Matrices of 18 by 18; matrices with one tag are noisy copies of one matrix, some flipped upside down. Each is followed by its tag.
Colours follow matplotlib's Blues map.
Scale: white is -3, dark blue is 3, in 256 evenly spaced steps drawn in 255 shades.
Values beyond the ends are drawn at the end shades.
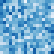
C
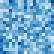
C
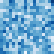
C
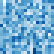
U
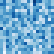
U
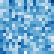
C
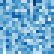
U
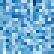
U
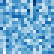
U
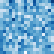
C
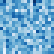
U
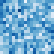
C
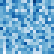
U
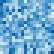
C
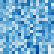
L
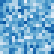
C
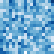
C
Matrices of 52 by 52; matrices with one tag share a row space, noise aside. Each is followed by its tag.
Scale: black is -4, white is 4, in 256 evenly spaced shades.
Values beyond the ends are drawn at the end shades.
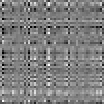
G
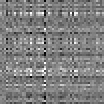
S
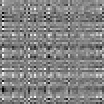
G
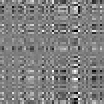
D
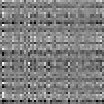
G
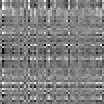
G
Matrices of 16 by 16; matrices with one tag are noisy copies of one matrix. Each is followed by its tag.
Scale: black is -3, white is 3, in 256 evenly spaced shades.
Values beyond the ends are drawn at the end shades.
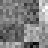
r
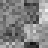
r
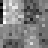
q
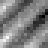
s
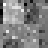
q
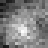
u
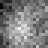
u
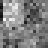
q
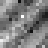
s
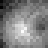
u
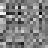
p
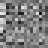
p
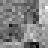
r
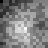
u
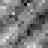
s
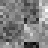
r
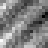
s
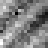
s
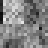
q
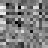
p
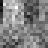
q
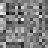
p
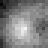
u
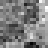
r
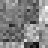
r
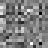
p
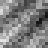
s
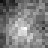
u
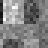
q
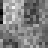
q
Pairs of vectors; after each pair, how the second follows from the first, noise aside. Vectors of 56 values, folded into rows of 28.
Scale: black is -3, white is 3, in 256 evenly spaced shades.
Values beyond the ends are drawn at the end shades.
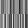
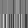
partly zeroed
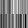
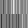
partly zeroed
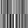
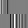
partly zeroed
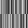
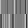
partly zeroed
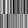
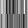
sign-scrambled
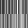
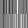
partly zeroed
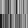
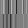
partly zeroed
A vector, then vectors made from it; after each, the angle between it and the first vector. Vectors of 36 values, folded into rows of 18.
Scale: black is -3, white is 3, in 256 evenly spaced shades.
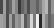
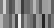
orthogonal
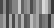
partly aligned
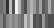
orthogonal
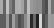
nearly opposite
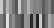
nearly opposite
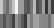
orthogonal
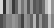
partly opposed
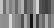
partly opposed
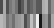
nearly parallel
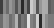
partly aligned
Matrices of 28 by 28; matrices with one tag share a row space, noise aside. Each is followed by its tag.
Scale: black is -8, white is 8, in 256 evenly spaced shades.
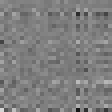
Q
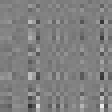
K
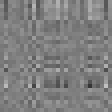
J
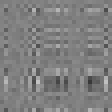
J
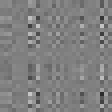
K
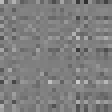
Q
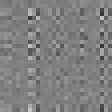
K
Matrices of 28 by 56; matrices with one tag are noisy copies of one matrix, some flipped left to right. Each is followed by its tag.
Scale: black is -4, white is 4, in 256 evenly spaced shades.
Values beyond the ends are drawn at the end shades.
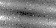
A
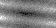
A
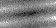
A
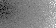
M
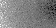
M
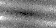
A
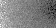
M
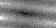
A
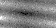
A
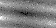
A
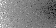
M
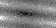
A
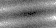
A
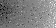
M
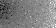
M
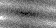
A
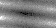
A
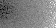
M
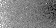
M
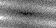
A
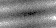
A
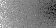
M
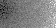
M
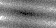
A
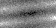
A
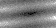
A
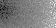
M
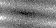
A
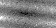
A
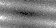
A
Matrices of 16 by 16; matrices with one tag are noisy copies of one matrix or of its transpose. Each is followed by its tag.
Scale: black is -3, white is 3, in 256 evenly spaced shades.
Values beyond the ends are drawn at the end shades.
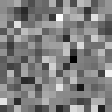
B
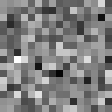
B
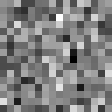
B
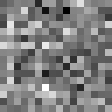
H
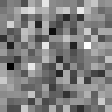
H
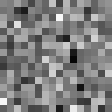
B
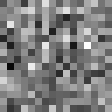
H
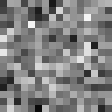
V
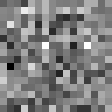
H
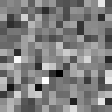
B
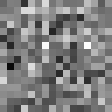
H
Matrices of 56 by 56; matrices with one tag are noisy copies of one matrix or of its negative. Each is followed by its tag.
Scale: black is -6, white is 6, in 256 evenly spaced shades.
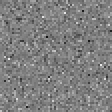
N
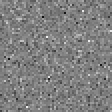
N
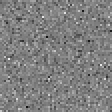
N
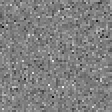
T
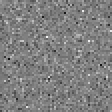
N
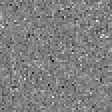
T
